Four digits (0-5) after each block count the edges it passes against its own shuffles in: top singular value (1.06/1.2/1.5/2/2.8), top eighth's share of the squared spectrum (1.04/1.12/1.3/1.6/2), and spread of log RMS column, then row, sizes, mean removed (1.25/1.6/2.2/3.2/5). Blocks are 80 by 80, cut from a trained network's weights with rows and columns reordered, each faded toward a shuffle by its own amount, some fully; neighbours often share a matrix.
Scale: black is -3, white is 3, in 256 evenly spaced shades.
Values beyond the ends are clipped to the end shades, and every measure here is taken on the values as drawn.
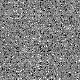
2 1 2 0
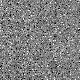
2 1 1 0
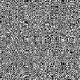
3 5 3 3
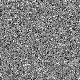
2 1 0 0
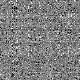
2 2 2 0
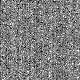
2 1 0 0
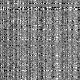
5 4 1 4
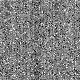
2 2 0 1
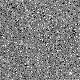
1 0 0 0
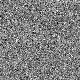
0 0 0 0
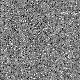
0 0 0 0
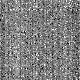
3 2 0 2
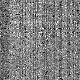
4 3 0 3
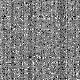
3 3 0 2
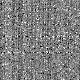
3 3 0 2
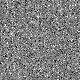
0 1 0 0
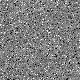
0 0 0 0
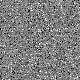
1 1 1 0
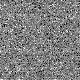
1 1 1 0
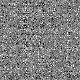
2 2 2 0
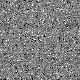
1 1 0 0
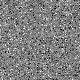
0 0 0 0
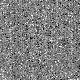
2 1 0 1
